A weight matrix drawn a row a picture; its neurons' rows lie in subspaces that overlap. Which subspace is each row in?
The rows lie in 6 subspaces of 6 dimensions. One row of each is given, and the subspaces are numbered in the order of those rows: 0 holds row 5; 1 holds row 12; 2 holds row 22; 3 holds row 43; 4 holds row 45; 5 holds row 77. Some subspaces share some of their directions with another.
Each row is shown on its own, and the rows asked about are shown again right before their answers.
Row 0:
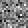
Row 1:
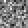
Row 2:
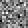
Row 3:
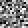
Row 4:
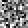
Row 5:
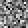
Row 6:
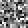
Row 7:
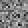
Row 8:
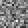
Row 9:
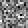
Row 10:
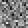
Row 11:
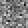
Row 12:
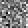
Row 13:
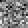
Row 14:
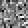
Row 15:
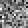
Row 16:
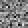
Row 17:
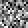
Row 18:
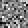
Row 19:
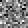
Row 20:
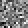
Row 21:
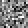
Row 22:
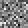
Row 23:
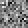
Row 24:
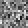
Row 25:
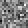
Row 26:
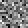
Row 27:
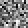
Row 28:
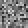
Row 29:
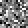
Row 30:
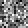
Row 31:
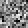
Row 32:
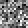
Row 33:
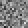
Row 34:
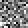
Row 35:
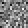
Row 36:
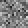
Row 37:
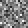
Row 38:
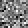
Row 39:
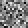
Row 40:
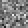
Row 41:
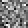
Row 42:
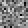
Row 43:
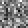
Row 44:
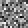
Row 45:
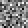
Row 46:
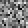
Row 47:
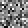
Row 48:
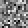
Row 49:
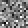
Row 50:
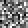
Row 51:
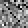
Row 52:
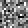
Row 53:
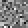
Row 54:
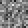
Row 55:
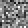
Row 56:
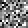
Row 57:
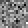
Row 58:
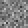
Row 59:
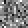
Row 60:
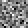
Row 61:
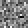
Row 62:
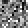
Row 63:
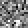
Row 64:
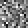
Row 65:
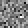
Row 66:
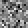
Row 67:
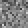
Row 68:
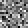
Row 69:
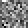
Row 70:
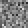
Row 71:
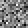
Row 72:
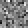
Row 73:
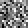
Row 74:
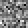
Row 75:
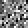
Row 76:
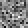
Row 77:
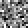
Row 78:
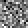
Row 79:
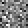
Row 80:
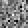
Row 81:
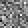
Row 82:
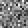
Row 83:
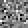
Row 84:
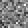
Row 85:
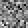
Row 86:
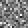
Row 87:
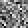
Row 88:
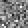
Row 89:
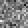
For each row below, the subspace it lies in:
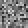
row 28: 4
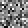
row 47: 4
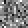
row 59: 3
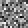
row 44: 2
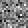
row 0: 0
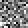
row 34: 2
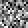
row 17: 4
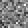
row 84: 1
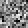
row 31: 2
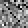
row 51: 4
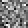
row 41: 1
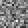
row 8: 0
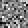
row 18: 2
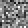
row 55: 4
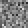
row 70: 4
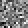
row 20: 1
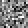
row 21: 5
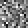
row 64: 3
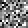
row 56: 2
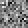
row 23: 3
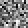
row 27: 3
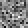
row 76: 5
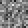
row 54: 3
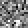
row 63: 3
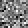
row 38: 5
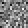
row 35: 4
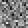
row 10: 5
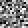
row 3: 0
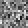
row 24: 5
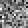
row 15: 4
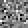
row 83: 5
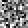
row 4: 1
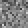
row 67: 4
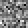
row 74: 0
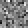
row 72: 0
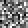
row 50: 1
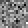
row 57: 0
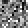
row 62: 3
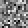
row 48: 3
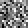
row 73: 3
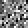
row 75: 5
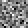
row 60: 5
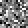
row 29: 0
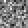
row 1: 3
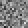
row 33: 4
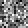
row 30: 3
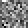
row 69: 1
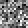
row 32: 3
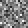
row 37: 0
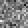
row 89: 4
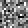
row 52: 1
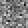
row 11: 1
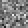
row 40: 2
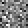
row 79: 1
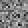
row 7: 2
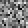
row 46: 1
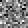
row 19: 0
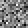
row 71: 2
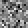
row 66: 3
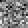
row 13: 0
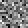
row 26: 1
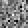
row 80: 3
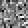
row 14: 5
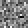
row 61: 5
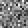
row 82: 4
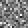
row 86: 0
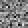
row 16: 2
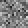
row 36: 0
